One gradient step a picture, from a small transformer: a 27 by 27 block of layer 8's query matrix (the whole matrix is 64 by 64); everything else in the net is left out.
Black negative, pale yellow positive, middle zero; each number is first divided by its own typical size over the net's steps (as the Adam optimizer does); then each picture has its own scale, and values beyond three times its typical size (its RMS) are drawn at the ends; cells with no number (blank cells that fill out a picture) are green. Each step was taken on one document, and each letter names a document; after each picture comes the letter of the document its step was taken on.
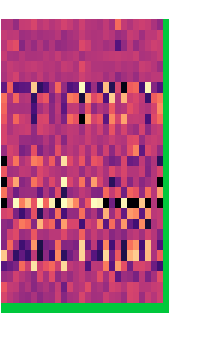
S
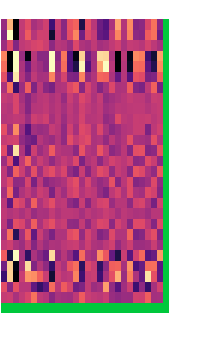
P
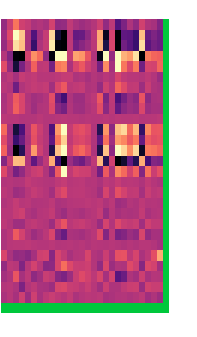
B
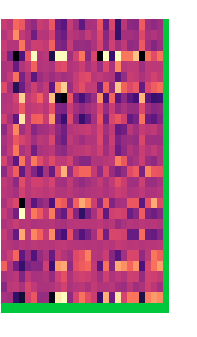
B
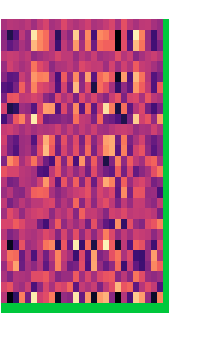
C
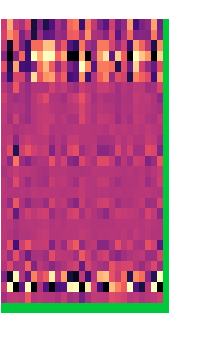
P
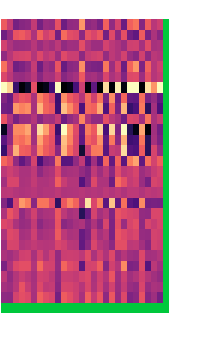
S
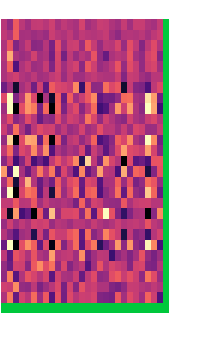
P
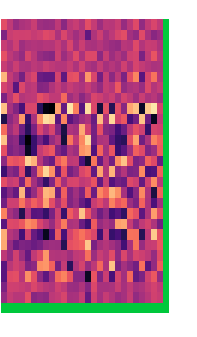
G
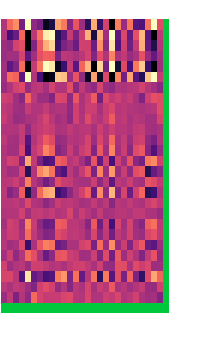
G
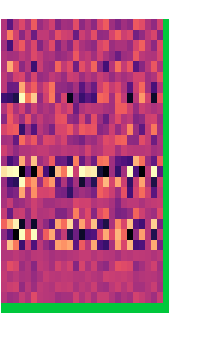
C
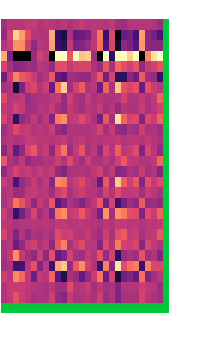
B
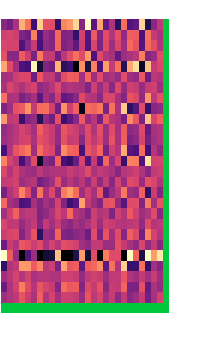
S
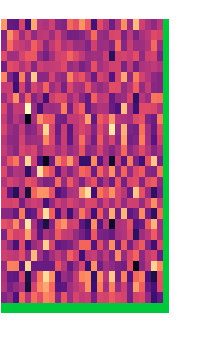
G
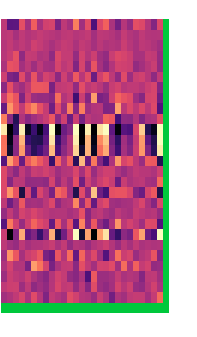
C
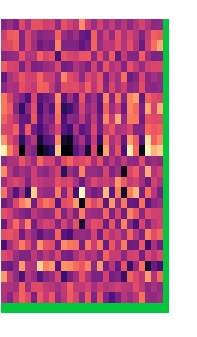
S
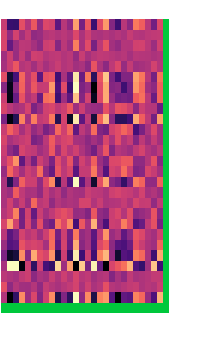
C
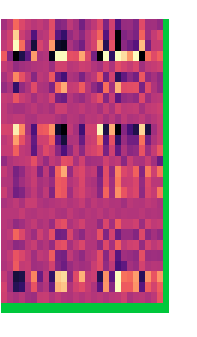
B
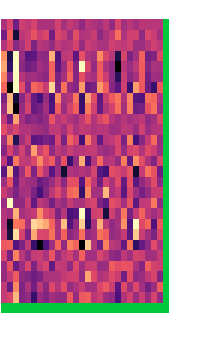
P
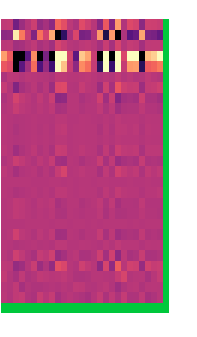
B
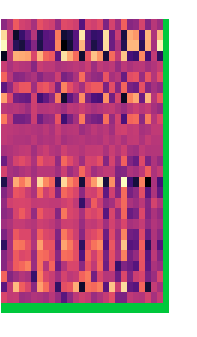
S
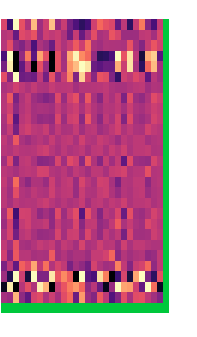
P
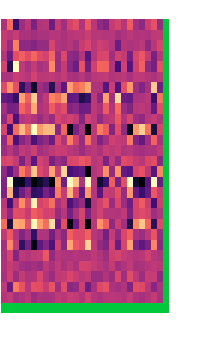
P
